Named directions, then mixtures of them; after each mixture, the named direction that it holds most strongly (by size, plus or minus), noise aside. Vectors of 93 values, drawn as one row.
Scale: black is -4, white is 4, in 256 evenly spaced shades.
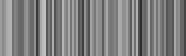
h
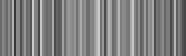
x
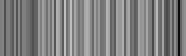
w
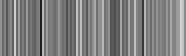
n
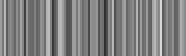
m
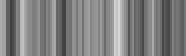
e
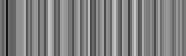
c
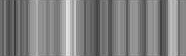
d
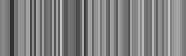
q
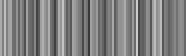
m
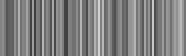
n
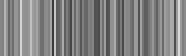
w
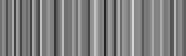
x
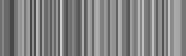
q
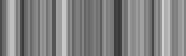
e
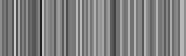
n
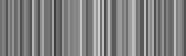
x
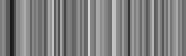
q
